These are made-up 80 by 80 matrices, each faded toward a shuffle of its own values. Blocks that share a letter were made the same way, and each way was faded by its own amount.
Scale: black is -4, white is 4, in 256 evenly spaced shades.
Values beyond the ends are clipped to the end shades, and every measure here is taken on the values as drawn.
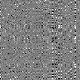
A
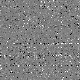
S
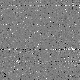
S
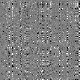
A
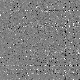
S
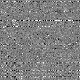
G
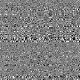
G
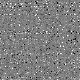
S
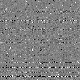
G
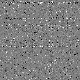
S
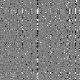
A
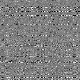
G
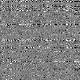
G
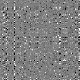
A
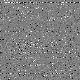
S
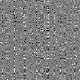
A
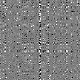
A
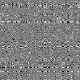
G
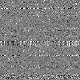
G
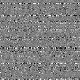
G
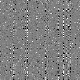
A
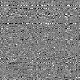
G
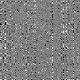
A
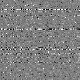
G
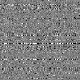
G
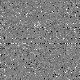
S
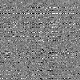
G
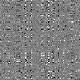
A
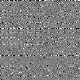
G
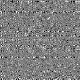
G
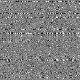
G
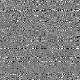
G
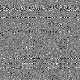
G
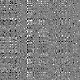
A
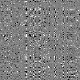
A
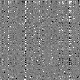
A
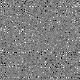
S
